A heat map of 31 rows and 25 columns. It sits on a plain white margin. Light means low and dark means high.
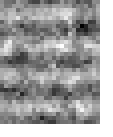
The values follow a bell shape. There is no overall slope. Streaks run across, left to right. Stripes running across repeat 4 times from top to bottom.
